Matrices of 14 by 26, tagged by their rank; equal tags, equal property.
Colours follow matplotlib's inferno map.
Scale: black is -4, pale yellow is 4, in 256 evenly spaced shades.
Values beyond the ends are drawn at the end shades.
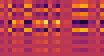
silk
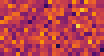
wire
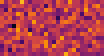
wire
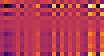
silk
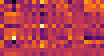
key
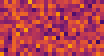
wire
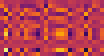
key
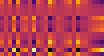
silk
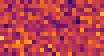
wire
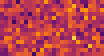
wire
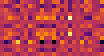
key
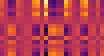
silk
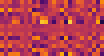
key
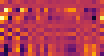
key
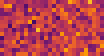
wire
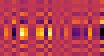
silk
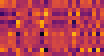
key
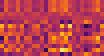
key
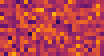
wire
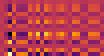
silk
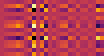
silk
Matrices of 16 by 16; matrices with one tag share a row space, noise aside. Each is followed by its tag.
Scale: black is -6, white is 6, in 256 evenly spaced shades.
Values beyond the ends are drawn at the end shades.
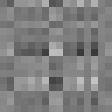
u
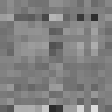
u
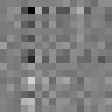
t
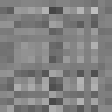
u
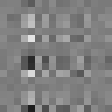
t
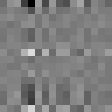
t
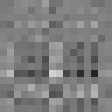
u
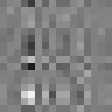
t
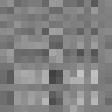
u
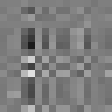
t
